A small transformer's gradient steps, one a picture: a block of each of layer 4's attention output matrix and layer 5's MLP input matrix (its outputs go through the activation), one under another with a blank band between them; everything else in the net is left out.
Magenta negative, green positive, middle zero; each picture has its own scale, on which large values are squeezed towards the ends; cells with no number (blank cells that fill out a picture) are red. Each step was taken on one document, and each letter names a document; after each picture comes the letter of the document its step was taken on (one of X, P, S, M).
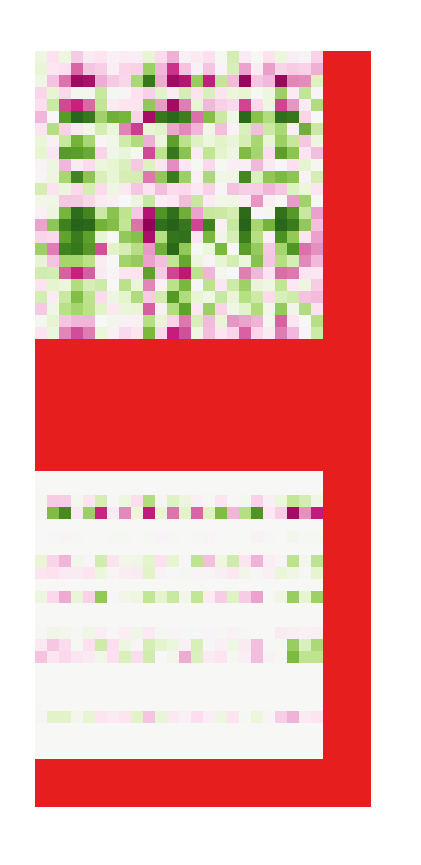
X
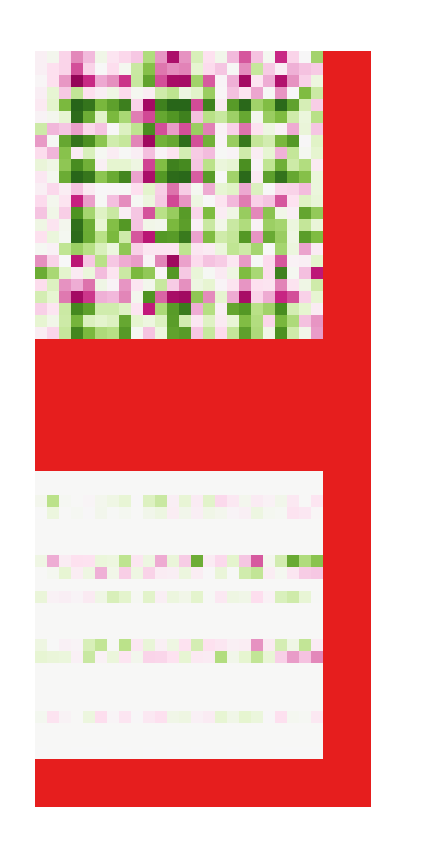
X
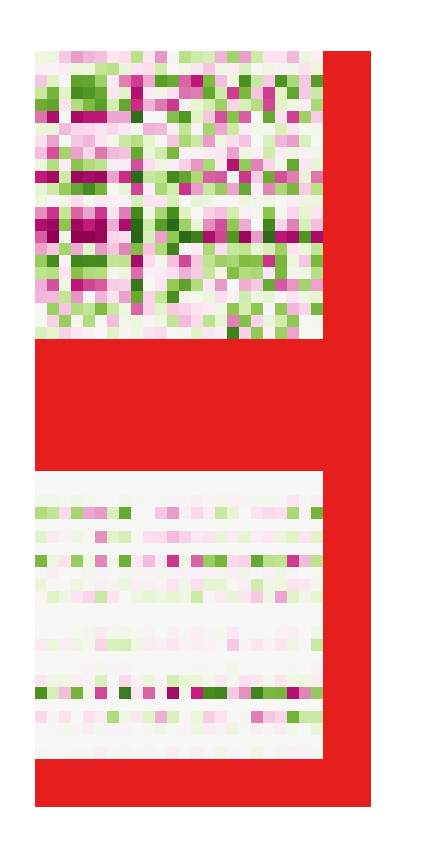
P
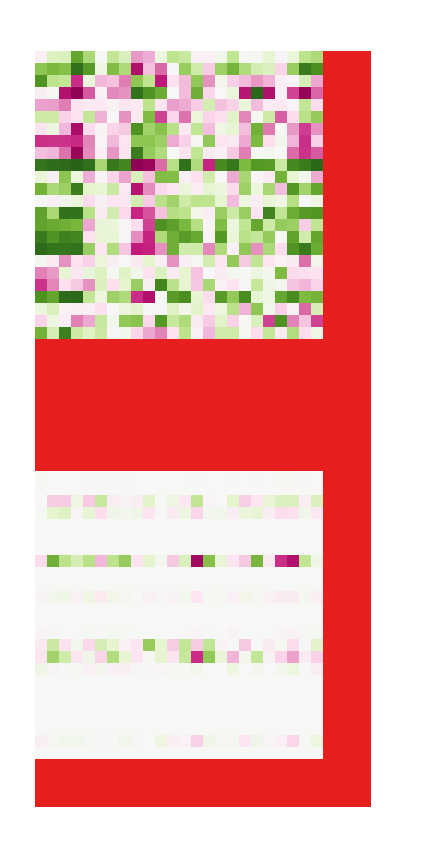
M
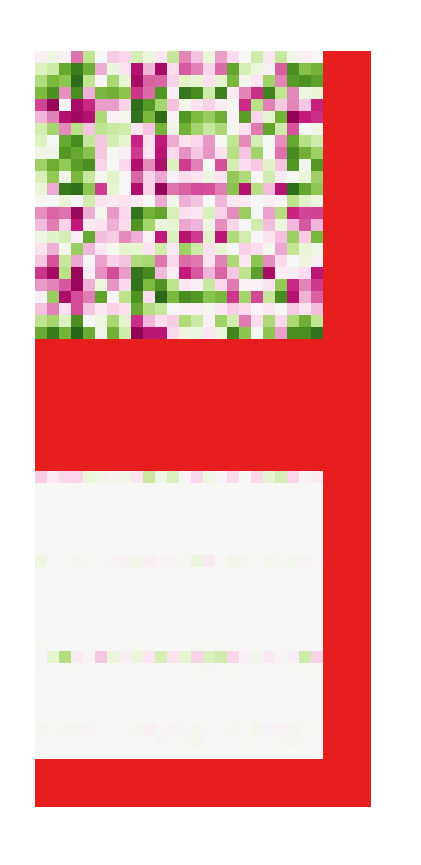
M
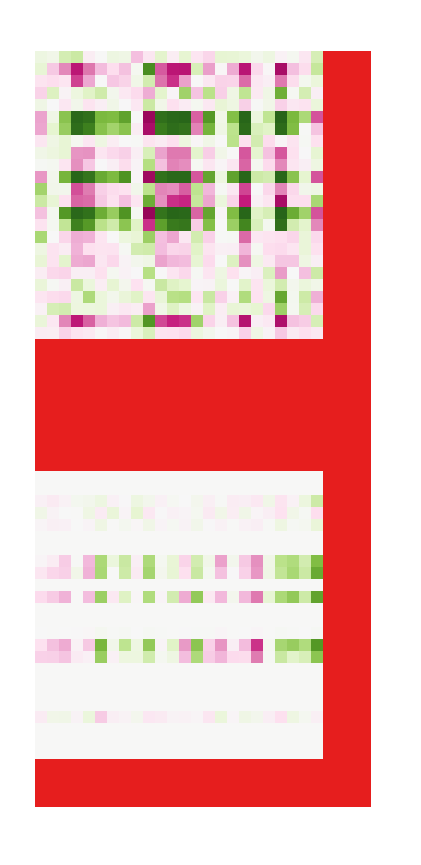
X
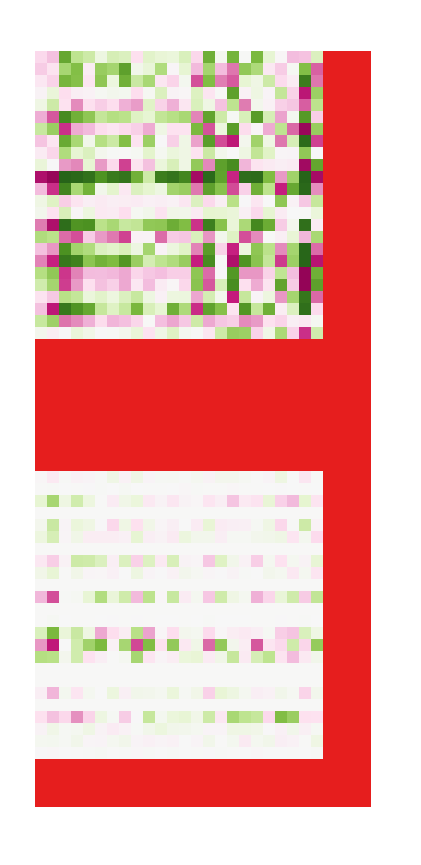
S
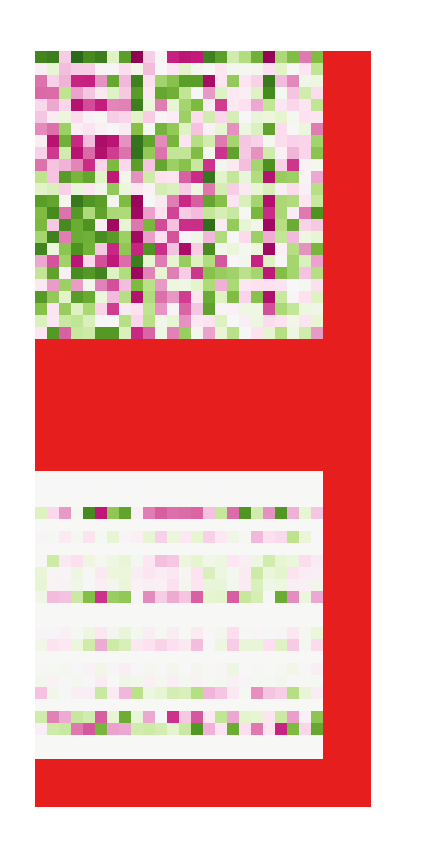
P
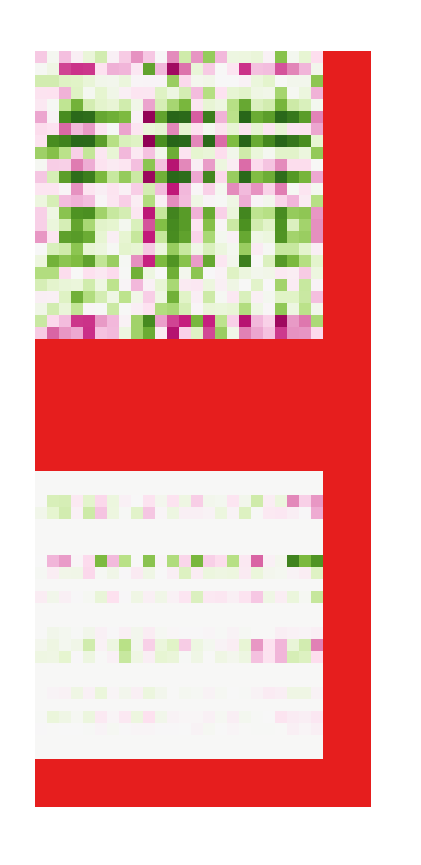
X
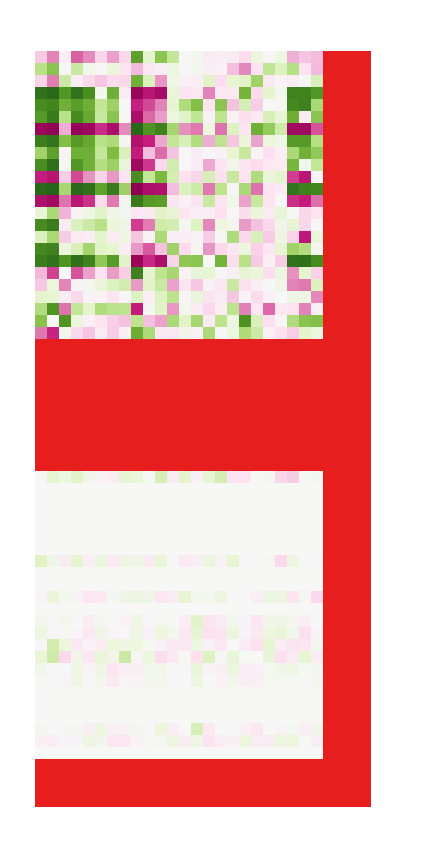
M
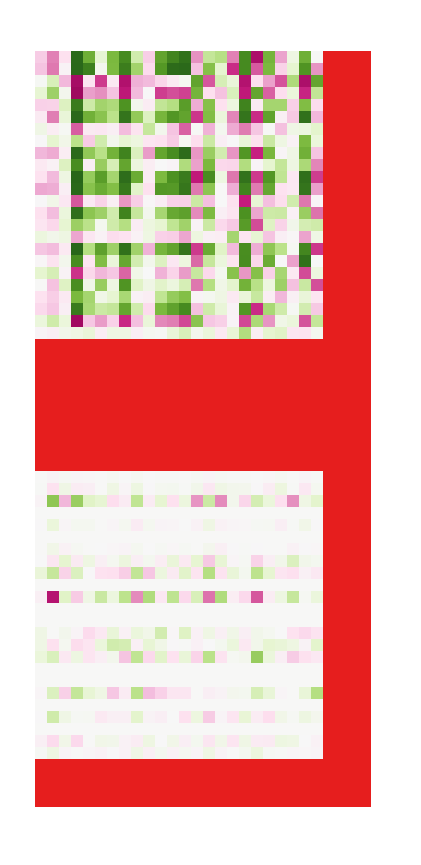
S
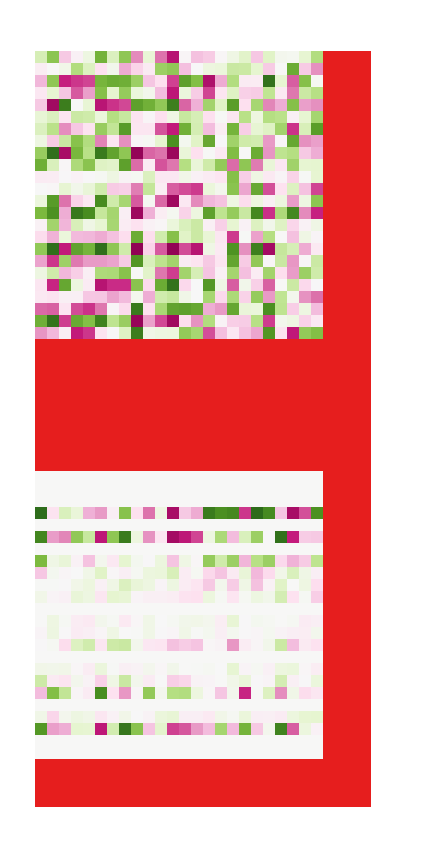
P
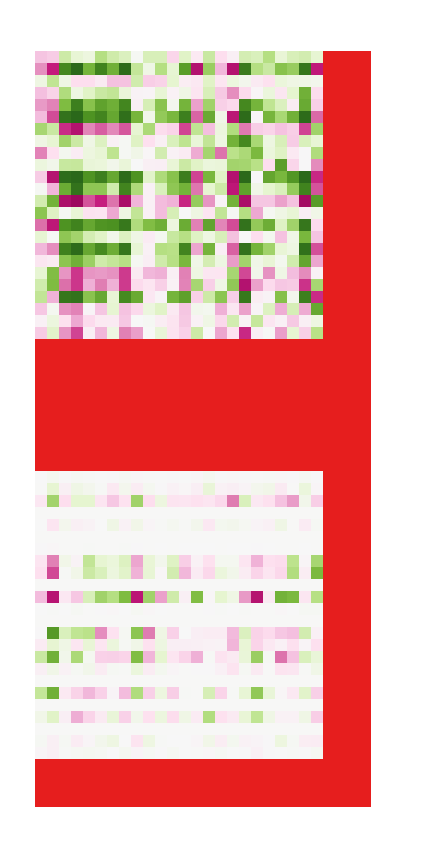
S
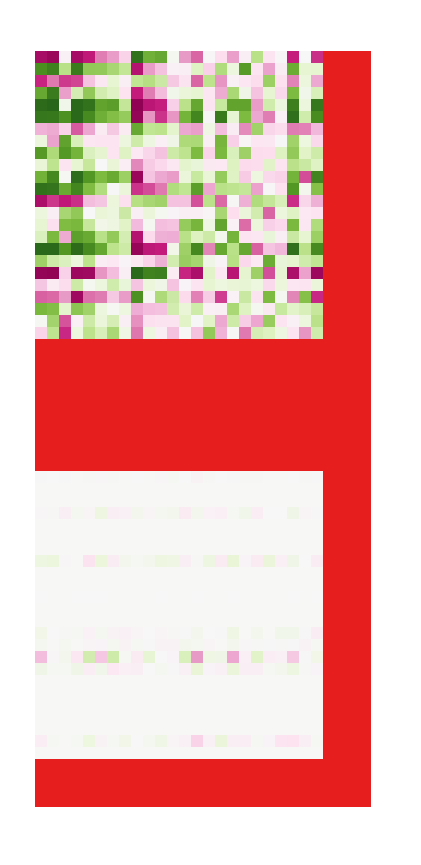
M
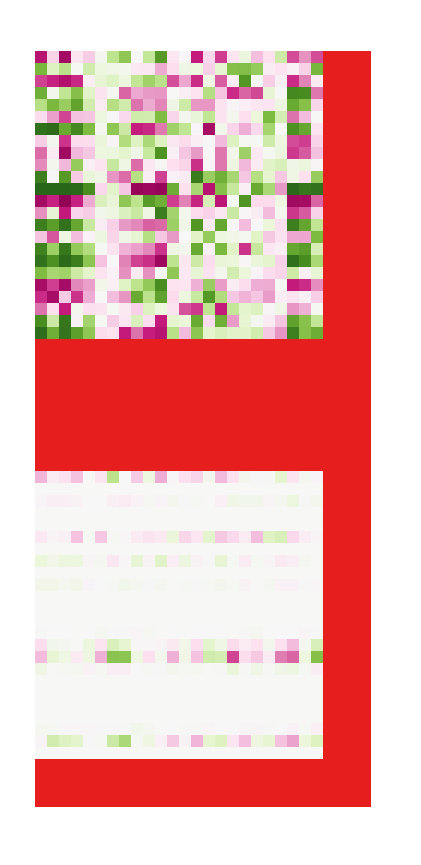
M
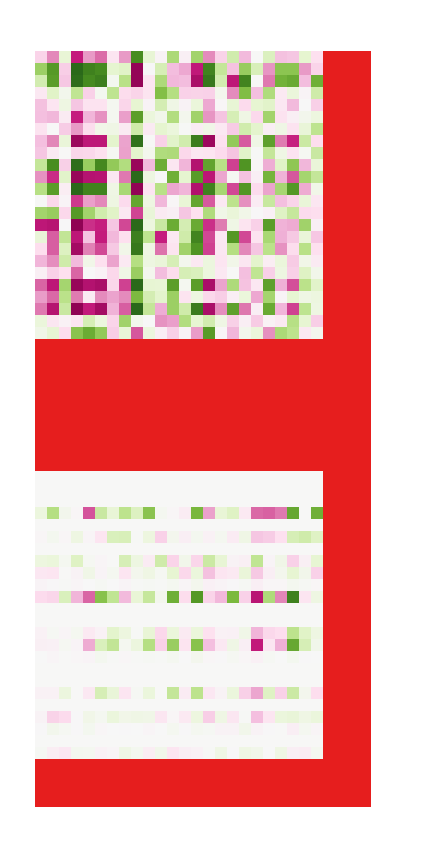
P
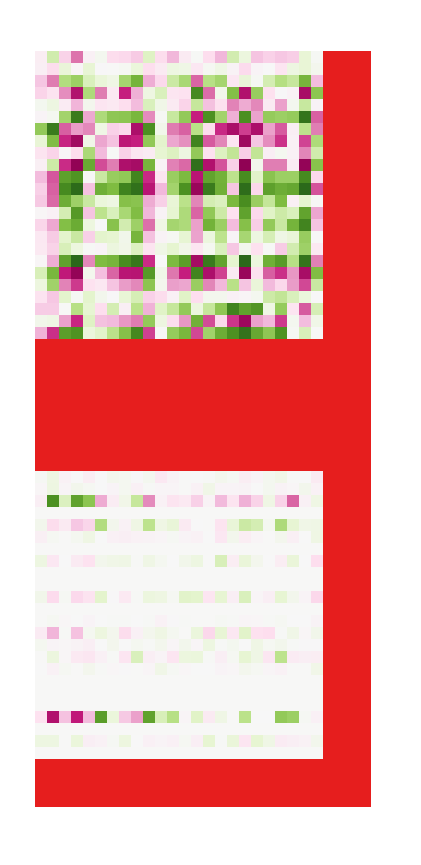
S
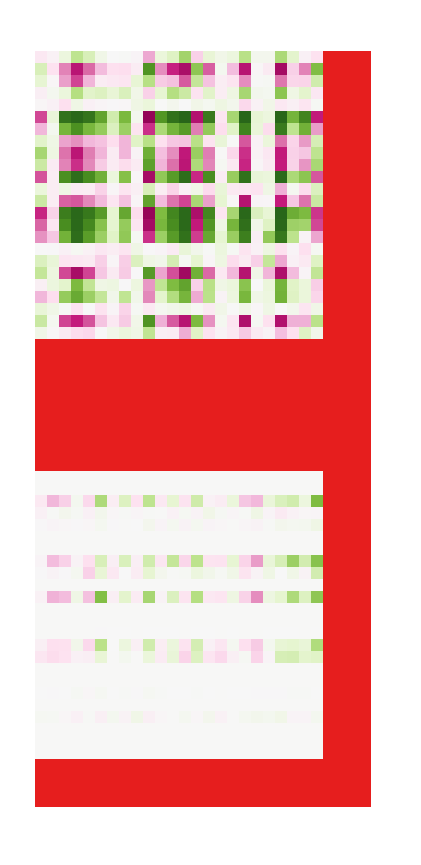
X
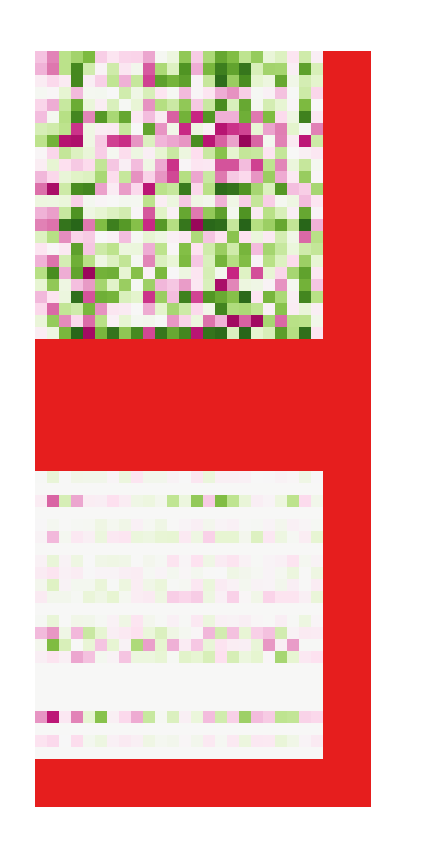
S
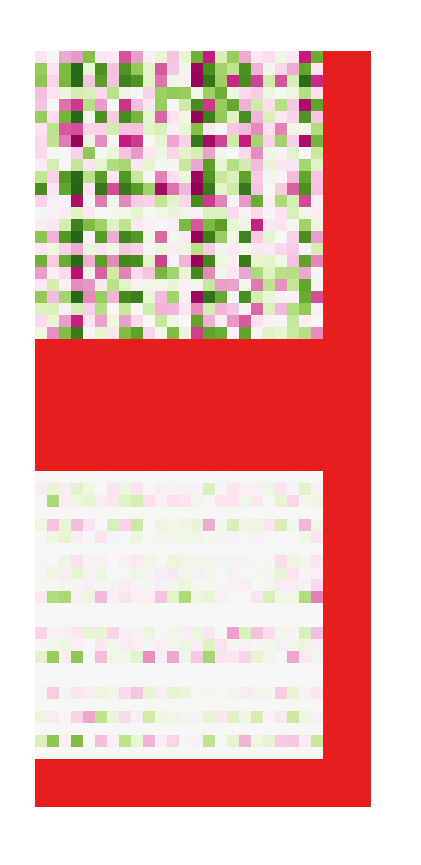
S
